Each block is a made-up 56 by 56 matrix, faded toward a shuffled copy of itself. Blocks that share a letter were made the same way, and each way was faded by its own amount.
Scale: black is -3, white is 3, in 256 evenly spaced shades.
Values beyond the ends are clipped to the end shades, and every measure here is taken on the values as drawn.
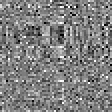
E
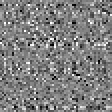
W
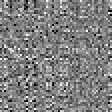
E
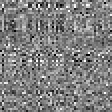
E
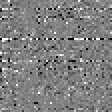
W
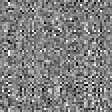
E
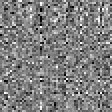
E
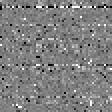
W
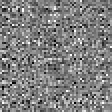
E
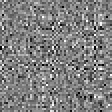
E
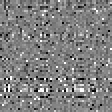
W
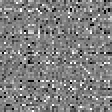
W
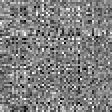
E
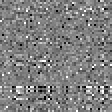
W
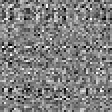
E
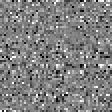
W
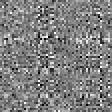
E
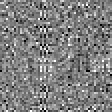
E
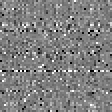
W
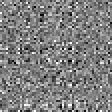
E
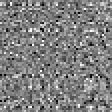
E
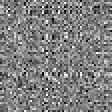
E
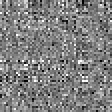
E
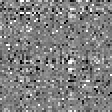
W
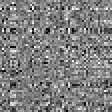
E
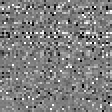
W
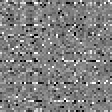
W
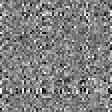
E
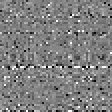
W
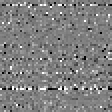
W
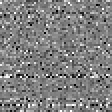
W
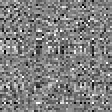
E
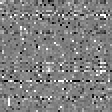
W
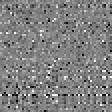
W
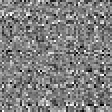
E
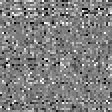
W
